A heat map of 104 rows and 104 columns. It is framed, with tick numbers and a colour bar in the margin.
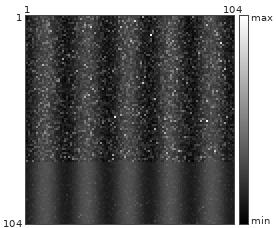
Slope: none. Seam: horizontal, 70% of the way down, the bottom part calmer. Average level on the scale: 20%. Stripes: upright, repeating 5 times. Odd rows or columns: none.
